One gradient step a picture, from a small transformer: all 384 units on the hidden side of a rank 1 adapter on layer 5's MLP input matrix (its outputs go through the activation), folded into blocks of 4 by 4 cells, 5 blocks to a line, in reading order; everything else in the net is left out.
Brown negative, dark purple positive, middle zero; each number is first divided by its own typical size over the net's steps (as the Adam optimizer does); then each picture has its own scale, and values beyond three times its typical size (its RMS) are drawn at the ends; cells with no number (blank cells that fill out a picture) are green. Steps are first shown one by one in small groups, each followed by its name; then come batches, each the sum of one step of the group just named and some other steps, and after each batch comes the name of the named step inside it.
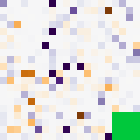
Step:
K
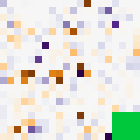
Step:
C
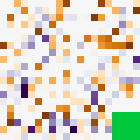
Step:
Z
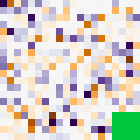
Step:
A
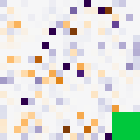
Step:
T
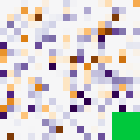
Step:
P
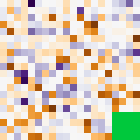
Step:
A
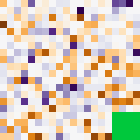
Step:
P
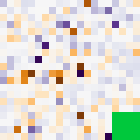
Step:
C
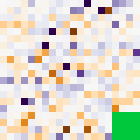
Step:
T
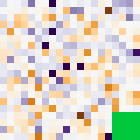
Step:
K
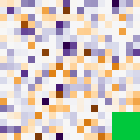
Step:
A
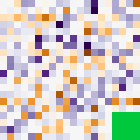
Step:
P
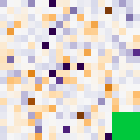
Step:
K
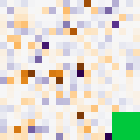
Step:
C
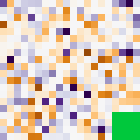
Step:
A
